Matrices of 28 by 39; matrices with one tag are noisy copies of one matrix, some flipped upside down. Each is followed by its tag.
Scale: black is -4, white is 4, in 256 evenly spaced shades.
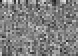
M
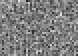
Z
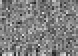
M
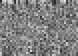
M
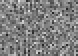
Z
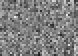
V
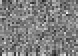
M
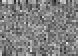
M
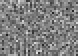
Z
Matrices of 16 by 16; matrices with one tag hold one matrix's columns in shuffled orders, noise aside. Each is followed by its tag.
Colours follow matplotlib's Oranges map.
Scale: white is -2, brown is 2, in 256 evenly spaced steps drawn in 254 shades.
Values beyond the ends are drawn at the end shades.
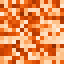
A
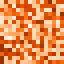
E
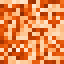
E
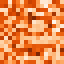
A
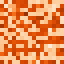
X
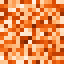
X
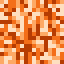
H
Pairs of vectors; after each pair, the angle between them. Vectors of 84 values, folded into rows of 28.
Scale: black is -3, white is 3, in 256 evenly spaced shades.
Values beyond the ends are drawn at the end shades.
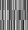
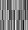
nearly parallel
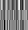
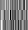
orthogonal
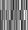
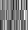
nearly parallel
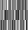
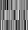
nearly opposite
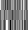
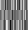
nearly parallel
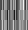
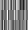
nearly opposite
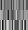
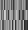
partly aligned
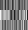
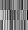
partly aligned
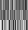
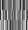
orthogonal
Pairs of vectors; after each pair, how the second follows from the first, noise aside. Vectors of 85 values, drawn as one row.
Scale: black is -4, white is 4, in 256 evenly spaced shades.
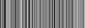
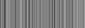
shrunk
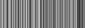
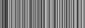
reversed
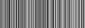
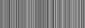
shrunk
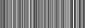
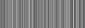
shrunk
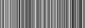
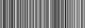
reversed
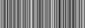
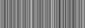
shrunk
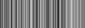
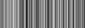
reversed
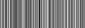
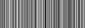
reversed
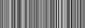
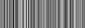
reversed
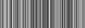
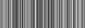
reversed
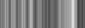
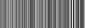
sign-scrambled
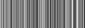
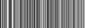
reversed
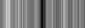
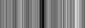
reversed
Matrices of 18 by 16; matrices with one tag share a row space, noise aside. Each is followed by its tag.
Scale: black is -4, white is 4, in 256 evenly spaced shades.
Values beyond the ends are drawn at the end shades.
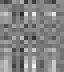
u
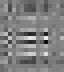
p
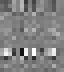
u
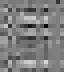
p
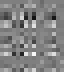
u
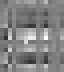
p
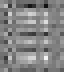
p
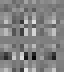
u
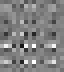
u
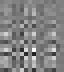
u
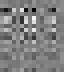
u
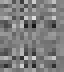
u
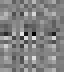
u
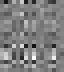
u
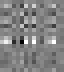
u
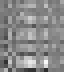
p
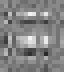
p
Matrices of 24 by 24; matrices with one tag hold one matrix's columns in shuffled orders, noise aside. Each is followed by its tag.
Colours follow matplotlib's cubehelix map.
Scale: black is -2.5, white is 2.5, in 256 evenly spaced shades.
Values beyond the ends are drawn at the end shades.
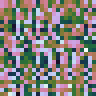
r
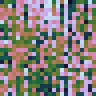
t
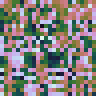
r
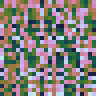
r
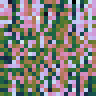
t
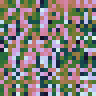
r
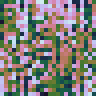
t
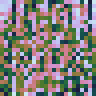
t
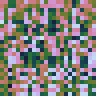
r
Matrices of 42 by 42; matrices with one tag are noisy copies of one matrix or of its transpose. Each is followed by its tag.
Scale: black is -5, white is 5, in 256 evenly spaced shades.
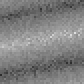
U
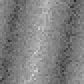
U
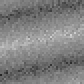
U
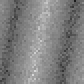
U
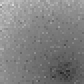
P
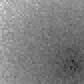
P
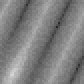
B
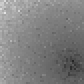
P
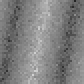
U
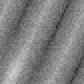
B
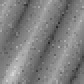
B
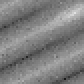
B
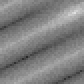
B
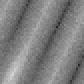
B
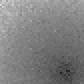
P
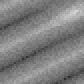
B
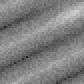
B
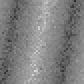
U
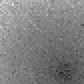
P
